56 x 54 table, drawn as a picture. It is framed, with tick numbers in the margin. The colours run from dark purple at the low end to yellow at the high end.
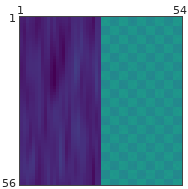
It is made of 1 by 2 panels. Panel 1,1: very low, streaked downward, faint in contrast. Panel 1,2: middling, checkered, faint in contrast.
